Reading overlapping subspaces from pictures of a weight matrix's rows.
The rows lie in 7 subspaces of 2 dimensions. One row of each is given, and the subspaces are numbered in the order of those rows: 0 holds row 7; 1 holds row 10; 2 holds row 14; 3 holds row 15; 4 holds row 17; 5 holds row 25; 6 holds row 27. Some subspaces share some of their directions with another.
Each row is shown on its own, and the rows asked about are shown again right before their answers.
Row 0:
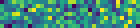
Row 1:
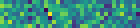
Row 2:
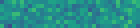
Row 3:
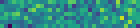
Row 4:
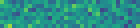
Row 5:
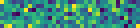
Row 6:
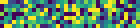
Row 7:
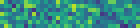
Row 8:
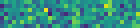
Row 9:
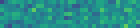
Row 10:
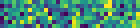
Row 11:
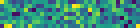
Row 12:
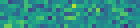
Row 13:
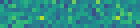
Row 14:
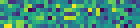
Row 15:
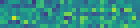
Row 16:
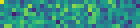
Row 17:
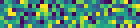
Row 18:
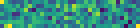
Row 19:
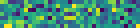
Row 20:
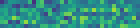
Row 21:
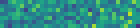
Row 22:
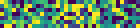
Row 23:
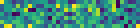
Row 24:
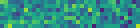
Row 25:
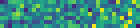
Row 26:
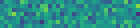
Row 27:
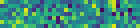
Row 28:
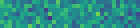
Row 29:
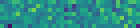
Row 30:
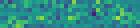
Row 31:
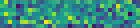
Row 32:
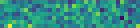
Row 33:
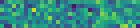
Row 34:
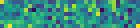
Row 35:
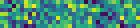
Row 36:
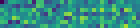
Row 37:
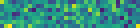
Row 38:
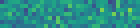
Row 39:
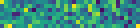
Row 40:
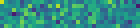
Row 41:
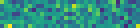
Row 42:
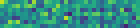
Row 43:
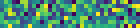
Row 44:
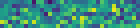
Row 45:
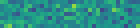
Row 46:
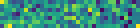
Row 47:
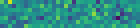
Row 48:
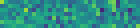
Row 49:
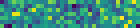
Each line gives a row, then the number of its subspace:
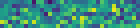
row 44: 3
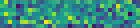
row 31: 5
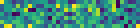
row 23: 5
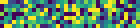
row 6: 1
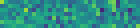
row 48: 6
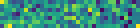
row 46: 5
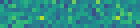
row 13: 2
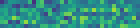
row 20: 3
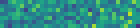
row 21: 5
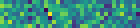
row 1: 1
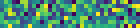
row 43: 4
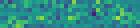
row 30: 2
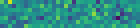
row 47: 2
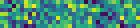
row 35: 0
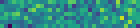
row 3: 0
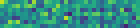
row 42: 3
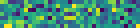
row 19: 2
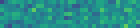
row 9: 3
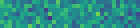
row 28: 1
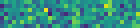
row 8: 1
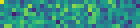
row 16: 4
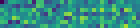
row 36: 3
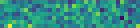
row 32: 0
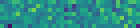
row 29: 4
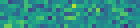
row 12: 2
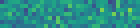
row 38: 6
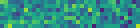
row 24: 5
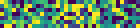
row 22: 6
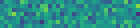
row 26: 4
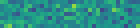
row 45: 2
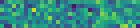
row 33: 0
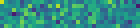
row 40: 4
